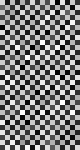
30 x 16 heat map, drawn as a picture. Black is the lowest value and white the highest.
The values fall into two levels. A checkerboard runs through the table. Overall the values sit about 50% of the way up the scale.
